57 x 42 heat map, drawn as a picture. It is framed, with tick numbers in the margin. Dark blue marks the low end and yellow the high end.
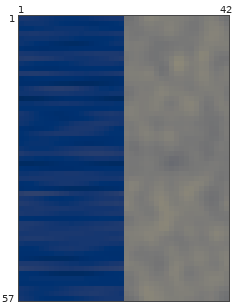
It is made of 1 by 2 panels. Panel 1,1: very low, streaked across, faint in contrast. Panel 1,2: middling, blotchy, faint in contrast.
